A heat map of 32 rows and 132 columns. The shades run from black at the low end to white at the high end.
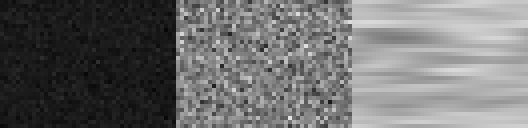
It is made of 1 by 3 panels. Panel 1,1: very low, fine-grained, faint in contrast. Panel 1,2: middling, fine-grained, strong in contrast. Panel 1,3: high, streaked across.
